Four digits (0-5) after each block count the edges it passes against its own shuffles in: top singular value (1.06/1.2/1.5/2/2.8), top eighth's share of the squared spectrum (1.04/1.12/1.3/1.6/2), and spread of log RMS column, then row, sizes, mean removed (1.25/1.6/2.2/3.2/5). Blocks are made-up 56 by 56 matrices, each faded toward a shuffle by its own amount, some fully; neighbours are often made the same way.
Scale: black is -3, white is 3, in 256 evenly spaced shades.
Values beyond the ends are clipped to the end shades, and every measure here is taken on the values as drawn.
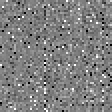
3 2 1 0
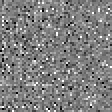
2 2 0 0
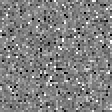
1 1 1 0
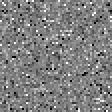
0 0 0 0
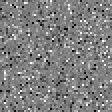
0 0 0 0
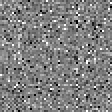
3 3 1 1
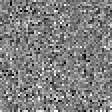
1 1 2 2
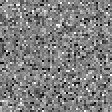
2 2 0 1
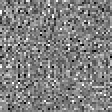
3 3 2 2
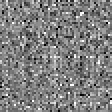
3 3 1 2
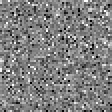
2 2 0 0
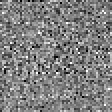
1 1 0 2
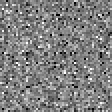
3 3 1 1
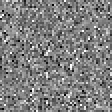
1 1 0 0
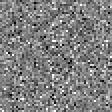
0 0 1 0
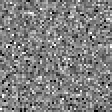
0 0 0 0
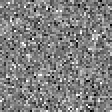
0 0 1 0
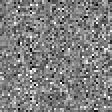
1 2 3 0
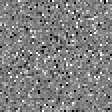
1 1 0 0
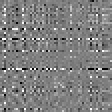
4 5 3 3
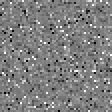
2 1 0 0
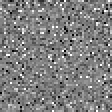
3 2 1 1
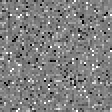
1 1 0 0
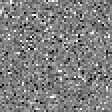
2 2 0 0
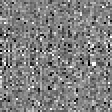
4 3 2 2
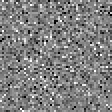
3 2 0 0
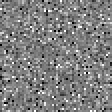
2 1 0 0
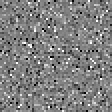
1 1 0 0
